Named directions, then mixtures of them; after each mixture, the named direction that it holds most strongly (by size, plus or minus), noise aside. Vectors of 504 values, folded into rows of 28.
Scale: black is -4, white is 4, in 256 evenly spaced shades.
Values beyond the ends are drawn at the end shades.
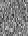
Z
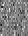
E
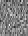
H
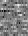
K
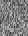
Z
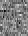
K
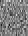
H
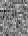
K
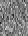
Z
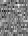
K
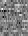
K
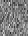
Z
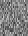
Z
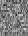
H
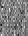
E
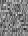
H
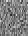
H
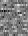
K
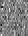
E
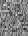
H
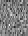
H
